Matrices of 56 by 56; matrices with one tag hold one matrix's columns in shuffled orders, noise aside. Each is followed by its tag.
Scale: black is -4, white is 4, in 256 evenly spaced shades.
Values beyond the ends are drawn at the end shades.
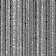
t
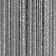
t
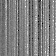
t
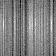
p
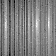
p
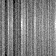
p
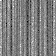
t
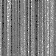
t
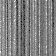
t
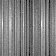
p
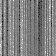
t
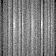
p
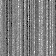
t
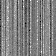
t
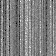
t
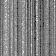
t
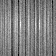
p
